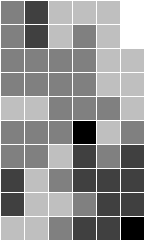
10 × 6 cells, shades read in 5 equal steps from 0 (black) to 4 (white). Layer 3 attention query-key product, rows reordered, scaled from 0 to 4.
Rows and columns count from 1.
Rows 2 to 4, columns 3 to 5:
3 2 3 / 2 2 3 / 2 2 3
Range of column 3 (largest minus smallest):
1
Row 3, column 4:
2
